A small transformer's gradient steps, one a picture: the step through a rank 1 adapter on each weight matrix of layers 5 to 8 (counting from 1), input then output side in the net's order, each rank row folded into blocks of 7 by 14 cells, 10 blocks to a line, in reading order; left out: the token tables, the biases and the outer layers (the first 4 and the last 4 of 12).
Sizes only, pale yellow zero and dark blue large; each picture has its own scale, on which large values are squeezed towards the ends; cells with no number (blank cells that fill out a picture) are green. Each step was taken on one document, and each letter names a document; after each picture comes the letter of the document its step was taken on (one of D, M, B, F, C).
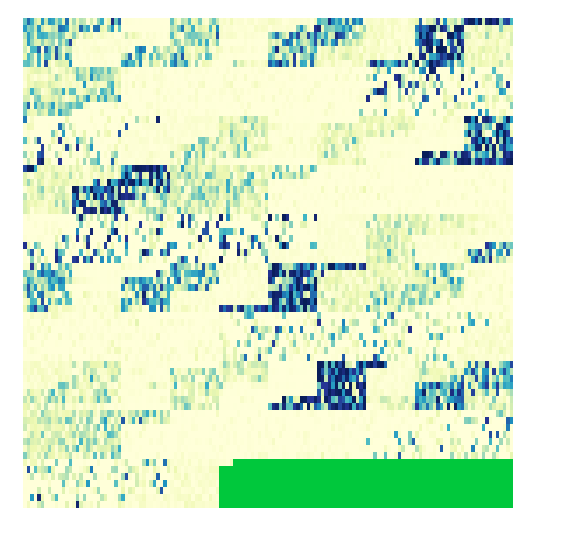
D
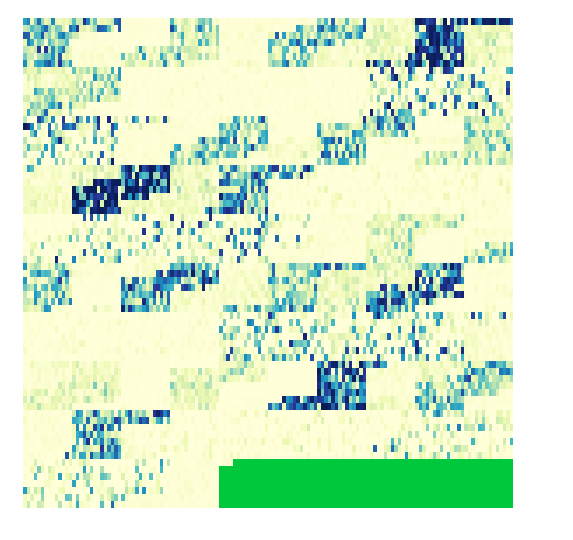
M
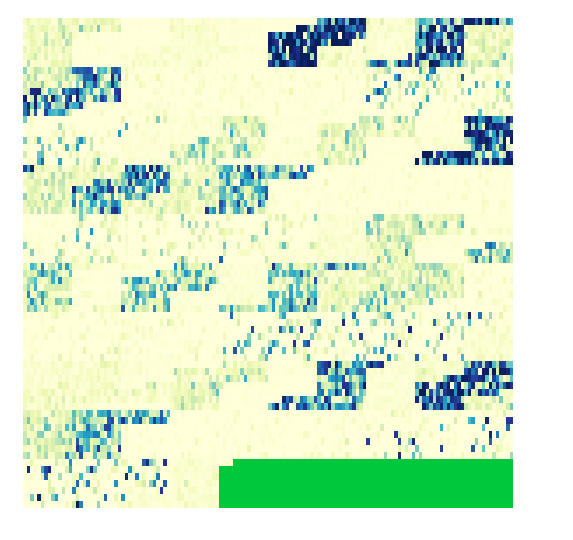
D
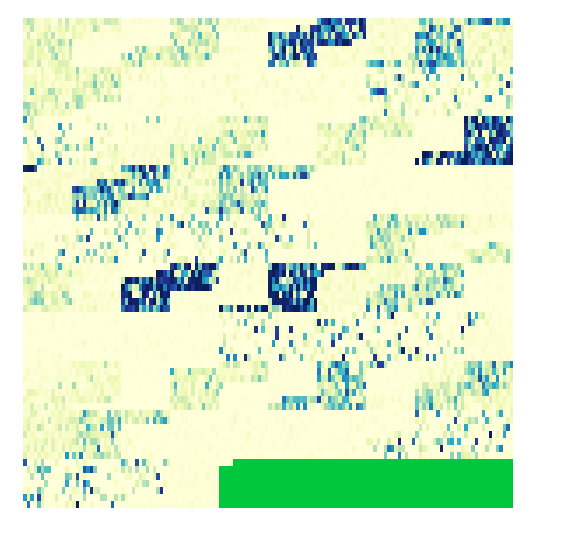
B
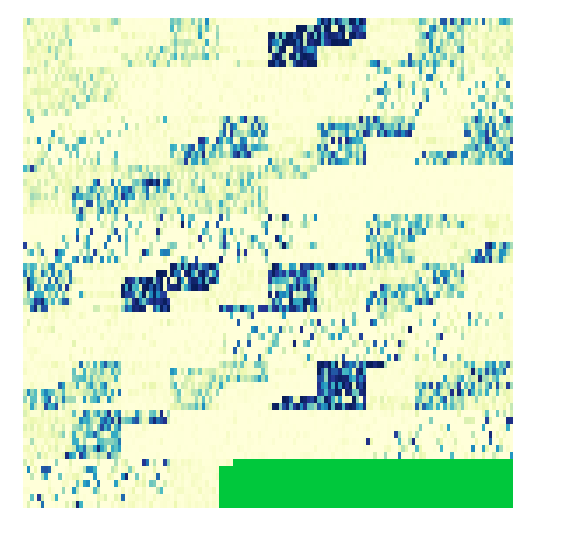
D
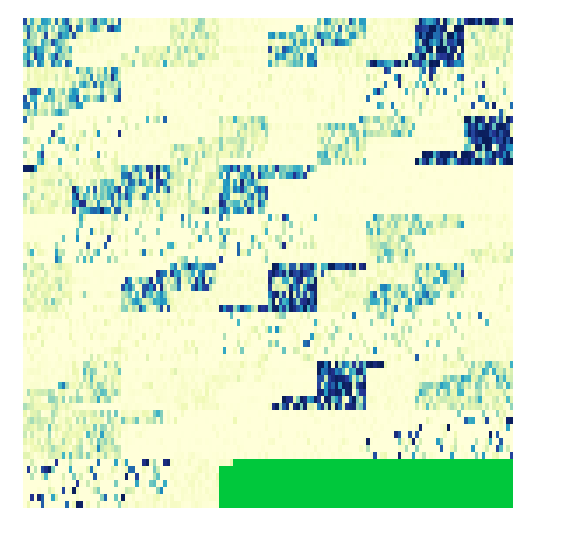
D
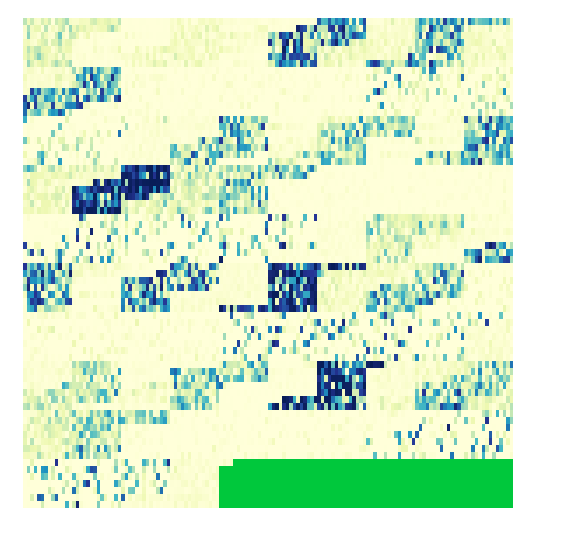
D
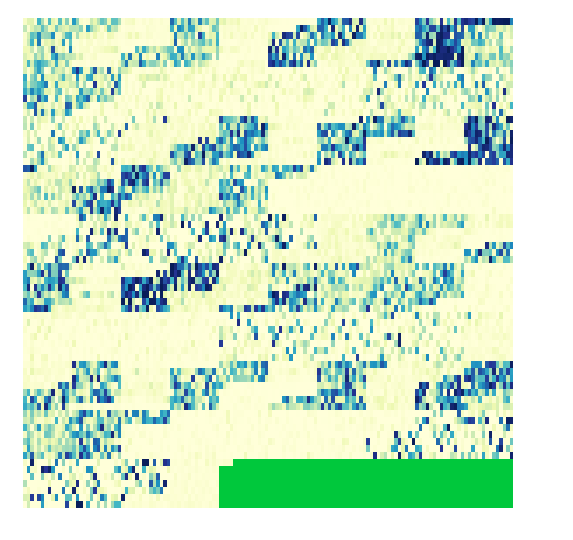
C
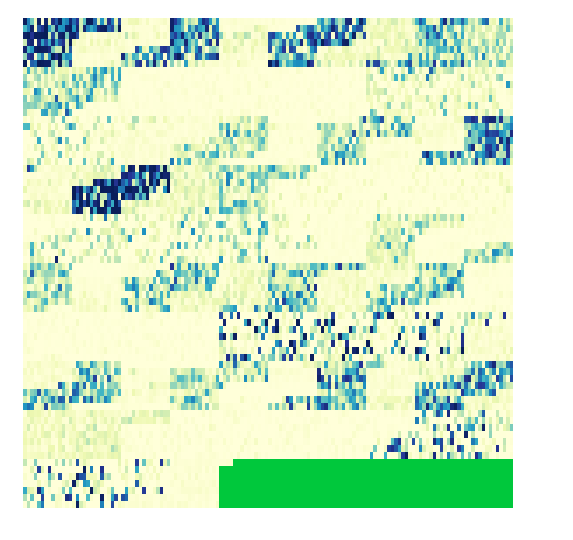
M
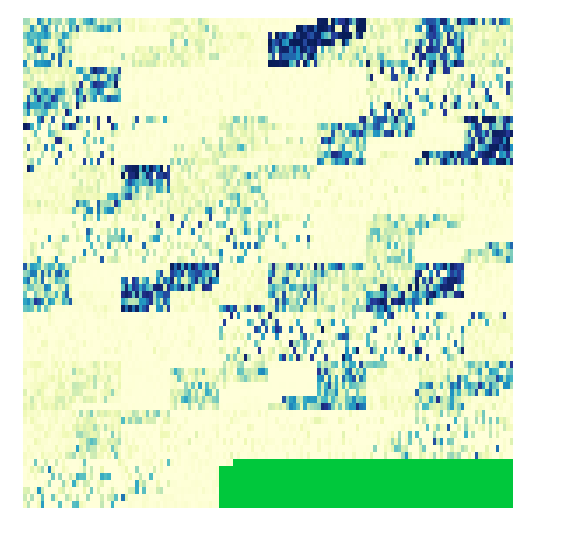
M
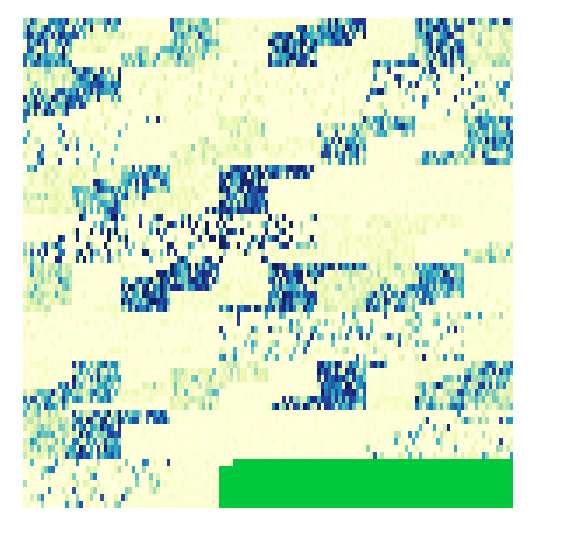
C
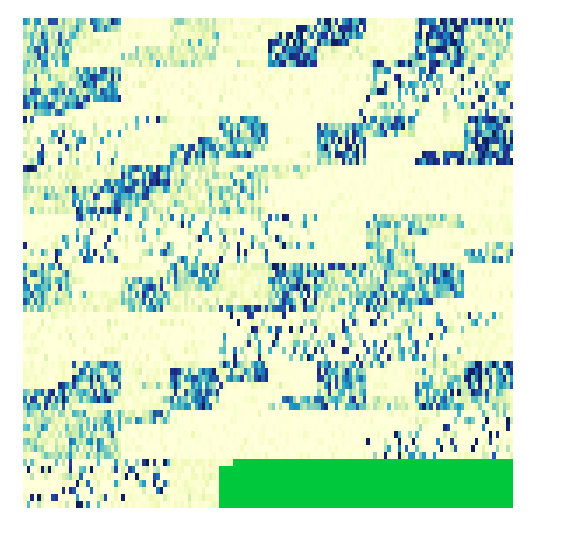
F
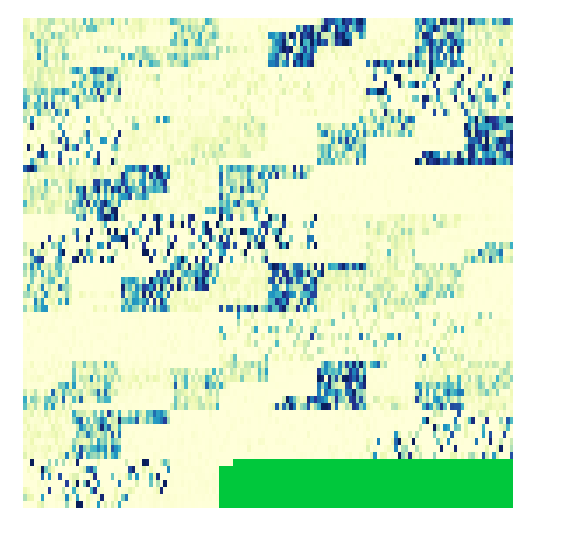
C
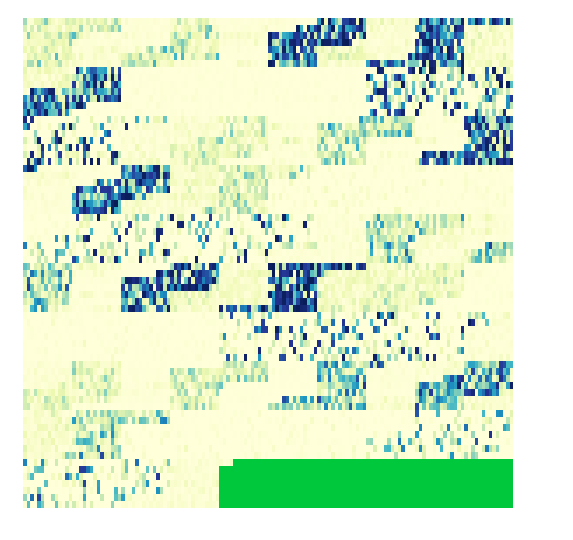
B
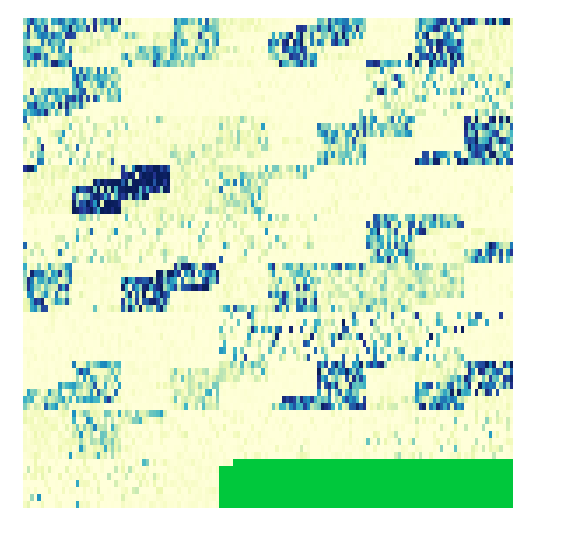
F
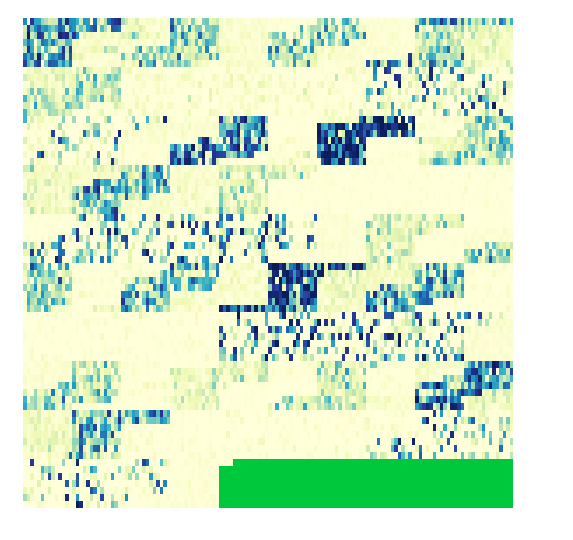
C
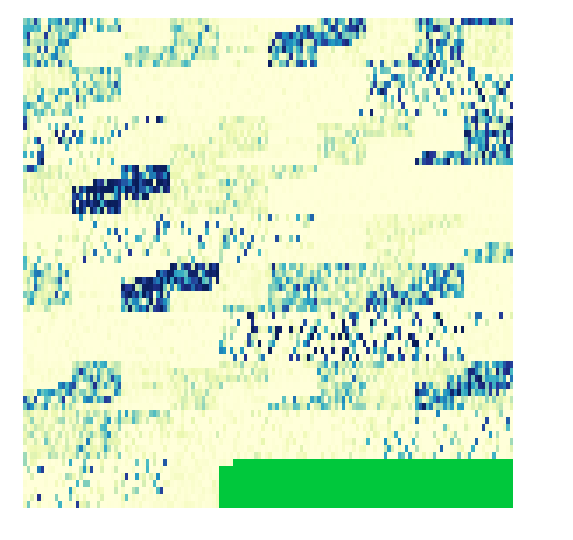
F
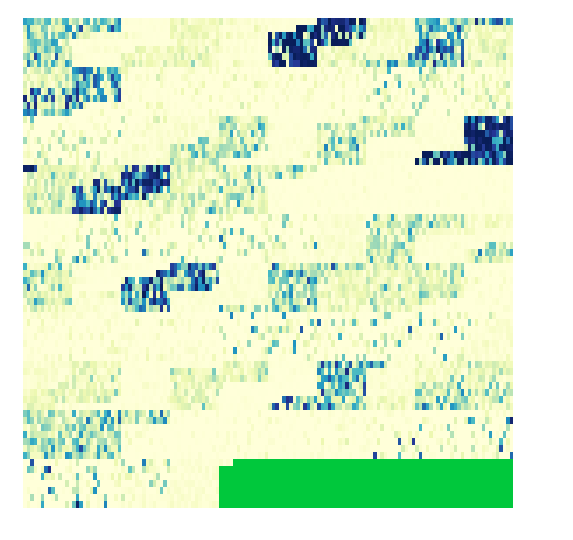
D
